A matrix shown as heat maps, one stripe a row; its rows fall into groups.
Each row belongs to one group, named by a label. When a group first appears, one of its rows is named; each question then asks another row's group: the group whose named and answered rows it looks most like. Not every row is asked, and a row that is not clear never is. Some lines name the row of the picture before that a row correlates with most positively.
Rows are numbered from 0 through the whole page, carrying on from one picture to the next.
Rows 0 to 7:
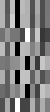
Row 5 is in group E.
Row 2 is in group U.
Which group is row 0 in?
E
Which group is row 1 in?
E
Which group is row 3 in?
E
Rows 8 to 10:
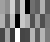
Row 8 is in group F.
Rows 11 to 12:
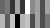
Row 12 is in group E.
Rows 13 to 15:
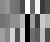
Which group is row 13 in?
U
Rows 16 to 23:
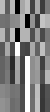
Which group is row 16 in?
E
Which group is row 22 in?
U
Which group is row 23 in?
U
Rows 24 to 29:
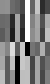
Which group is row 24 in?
U
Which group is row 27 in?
F
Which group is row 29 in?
E
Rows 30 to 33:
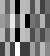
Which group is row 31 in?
F
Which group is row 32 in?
E
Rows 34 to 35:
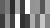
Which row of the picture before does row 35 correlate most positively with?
33
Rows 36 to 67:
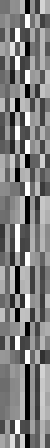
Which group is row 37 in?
U
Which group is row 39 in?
F
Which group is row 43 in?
E
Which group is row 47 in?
F
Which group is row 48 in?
E
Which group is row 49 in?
U
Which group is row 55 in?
E
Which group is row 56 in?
E
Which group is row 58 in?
E
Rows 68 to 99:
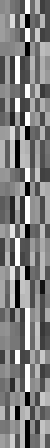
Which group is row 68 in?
U
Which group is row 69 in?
F
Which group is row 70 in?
U
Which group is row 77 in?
F
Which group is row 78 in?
E
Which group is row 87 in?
F
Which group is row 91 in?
U
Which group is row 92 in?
U
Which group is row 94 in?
U
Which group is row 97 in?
E
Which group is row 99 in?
F
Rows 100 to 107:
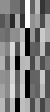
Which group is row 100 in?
U
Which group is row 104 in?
E
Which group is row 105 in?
F
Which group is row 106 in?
F
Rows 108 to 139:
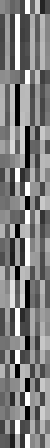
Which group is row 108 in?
U
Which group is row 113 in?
U
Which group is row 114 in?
E
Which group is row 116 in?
E
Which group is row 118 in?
F
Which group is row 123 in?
U
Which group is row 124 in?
E
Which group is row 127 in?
E
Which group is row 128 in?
F
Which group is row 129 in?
F
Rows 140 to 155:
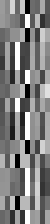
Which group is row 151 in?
E
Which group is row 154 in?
E
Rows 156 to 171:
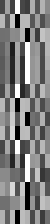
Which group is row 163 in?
E
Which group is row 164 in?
F
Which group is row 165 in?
E
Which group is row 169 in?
F
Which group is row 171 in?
E
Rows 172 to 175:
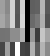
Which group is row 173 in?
F
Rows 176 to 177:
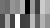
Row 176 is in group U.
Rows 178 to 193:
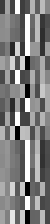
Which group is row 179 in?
U
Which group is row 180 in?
U
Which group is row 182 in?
F
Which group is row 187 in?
E
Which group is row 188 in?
U
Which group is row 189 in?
U
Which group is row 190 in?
U
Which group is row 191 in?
F
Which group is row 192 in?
U
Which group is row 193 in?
F
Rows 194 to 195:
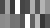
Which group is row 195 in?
U
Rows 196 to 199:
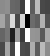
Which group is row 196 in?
U
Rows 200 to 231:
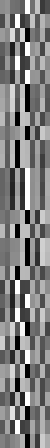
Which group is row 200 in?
U
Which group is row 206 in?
F
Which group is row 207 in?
F
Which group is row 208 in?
E
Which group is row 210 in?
E
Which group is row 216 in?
E
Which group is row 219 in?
E
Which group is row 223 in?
F
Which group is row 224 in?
E
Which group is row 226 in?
F
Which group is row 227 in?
E
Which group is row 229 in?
F
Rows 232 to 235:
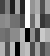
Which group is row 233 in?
U
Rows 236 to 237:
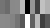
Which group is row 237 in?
U
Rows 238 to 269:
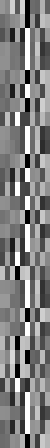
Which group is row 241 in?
U
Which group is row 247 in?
U
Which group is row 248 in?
U
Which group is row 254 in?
U
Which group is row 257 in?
E
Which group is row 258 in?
U
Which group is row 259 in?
U
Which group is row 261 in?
U
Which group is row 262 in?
E
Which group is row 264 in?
E
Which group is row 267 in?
U
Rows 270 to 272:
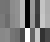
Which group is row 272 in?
U
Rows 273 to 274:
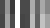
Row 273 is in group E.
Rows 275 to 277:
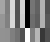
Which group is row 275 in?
F
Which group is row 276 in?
F
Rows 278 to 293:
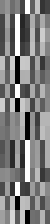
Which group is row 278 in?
U
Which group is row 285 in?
E
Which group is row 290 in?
U
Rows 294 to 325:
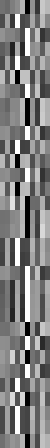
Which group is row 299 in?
E
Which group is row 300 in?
U
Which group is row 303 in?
U
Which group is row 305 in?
E
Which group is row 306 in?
U
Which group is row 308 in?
F
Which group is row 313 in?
U
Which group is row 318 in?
U
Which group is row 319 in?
F
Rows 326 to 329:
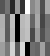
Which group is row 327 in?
E
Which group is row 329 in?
F
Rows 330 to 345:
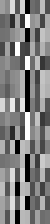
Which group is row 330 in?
F
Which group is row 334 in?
U
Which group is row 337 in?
F
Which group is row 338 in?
U
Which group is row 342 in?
F
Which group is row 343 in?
E
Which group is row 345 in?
E
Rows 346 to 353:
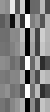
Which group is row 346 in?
F
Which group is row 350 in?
U
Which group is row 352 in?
U
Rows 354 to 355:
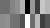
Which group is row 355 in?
U
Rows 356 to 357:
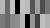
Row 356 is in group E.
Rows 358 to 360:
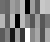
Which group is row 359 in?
E
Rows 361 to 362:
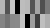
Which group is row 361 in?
E
